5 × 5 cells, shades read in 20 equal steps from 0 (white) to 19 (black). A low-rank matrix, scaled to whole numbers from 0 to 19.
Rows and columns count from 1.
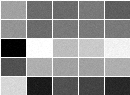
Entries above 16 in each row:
0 0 1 0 1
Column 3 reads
11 10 5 7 13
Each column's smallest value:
3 0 5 4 1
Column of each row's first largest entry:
5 2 1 1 2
